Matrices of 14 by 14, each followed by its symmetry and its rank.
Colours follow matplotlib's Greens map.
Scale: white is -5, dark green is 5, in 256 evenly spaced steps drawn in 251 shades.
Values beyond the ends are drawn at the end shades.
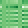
neither, rank one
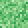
neither, full rank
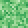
antisymmetric, full rank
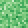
neither, full rank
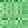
neither, rank two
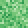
antisymmetric, full rank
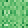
neither, rank three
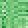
neither, rank two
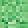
neither, rank two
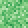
neither, full rank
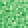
antisymmetric, full rank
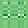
neither, rank one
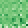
neither, rank three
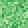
antisymmetric, full rank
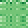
neither, rank one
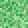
neither, full rank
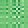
neither, rank one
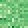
neither, rank three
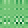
neither, rank one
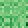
neither, rank three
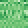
neither, rank two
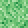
neither, full rank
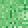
neither, rank three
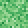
neither, full rank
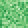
antisymmetric, full rank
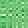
neither, rank two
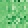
neither, rank three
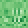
neither, rank two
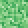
antisymmetric, full rank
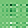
neither, rank one
